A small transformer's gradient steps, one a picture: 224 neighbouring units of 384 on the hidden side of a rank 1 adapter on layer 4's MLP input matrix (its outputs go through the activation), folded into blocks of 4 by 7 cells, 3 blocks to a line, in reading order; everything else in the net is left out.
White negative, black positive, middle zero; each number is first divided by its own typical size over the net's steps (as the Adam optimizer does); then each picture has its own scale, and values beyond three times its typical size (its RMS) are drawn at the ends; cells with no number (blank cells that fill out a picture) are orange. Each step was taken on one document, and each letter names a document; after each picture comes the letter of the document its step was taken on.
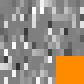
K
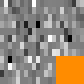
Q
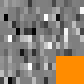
Q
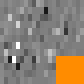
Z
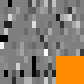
K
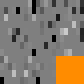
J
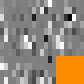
K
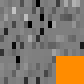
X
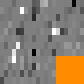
J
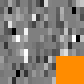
Q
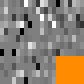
X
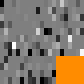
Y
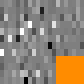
X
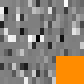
X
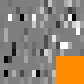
K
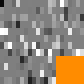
Y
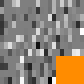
Y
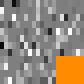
Y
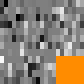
Q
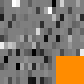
Y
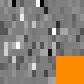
Z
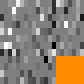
Y
